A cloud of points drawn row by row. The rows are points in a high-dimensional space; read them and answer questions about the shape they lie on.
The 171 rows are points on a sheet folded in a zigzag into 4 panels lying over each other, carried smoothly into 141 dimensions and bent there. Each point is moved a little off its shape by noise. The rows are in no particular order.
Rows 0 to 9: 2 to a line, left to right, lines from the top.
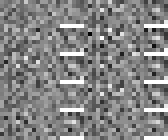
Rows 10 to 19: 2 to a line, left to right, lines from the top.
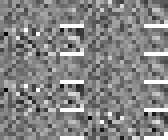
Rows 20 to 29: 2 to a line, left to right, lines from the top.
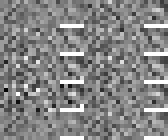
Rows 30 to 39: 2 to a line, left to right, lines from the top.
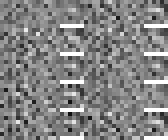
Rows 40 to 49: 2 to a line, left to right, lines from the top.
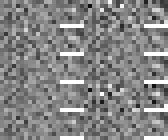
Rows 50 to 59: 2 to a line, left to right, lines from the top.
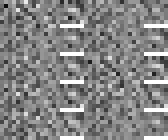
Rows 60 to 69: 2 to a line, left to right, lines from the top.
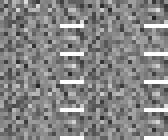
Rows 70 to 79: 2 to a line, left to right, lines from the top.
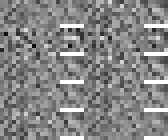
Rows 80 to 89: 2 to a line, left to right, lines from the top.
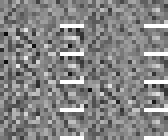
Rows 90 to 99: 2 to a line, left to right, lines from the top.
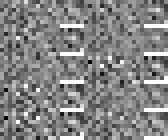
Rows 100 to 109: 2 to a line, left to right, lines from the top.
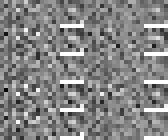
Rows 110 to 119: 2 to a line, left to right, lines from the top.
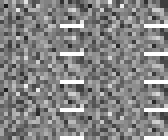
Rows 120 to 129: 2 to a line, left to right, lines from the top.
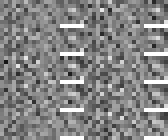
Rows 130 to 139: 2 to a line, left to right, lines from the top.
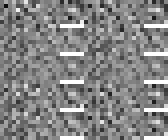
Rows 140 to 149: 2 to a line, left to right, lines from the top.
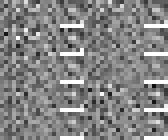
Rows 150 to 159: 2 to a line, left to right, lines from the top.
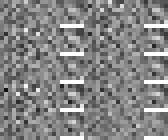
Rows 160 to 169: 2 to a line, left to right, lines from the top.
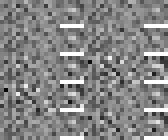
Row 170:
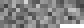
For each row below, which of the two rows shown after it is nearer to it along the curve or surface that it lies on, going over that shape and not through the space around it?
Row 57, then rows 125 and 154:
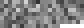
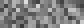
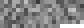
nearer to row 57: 125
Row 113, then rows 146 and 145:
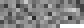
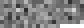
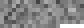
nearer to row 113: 146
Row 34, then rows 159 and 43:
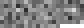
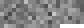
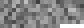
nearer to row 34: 159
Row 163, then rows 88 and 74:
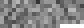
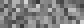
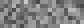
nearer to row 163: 74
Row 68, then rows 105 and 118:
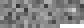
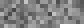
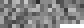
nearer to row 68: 105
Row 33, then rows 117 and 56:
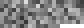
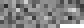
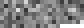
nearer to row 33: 56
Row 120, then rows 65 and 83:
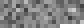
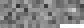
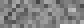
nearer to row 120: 83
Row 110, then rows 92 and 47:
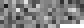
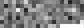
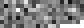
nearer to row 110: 47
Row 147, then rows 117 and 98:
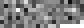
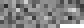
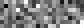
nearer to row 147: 117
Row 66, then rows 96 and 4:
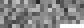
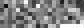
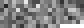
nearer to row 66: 4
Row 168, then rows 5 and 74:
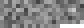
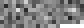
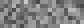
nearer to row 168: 5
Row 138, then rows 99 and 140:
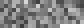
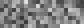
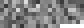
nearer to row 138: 99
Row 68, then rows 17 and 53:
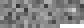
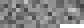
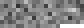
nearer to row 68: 53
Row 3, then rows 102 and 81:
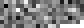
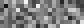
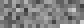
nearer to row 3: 102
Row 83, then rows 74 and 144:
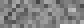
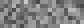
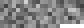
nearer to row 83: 74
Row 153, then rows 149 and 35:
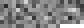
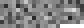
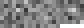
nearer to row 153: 35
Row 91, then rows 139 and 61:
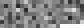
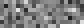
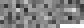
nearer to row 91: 61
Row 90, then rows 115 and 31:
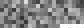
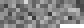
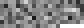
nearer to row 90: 115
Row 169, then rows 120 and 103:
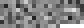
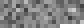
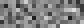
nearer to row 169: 103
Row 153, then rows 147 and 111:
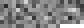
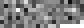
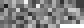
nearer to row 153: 147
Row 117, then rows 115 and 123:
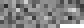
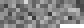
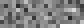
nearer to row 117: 115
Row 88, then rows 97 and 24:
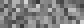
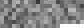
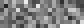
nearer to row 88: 24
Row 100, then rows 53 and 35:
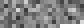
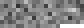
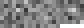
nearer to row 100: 35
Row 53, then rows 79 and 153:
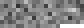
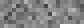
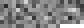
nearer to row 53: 79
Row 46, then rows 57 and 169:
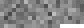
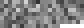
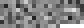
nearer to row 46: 169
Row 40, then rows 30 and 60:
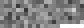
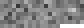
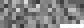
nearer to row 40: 30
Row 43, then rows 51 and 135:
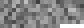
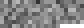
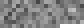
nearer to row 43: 51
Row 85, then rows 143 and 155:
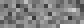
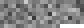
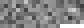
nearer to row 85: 143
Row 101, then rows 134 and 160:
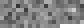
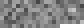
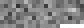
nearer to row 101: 160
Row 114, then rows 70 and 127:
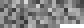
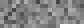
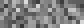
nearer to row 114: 127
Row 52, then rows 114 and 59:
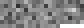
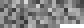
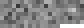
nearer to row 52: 59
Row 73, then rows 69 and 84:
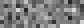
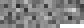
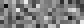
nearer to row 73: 69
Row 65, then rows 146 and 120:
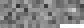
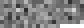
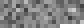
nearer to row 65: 146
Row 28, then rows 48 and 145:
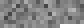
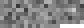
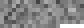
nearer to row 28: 48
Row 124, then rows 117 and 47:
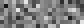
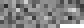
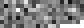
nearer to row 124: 47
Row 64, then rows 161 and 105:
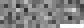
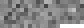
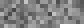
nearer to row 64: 161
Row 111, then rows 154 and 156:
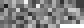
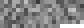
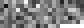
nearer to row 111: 156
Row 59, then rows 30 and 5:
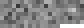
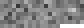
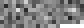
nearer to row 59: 30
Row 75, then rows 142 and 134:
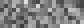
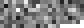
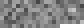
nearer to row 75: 142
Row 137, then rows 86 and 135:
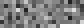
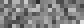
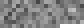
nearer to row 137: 135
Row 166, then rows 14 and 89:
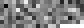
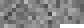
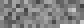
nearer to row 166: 89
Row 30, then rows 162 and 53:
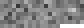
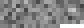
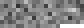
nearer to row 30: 53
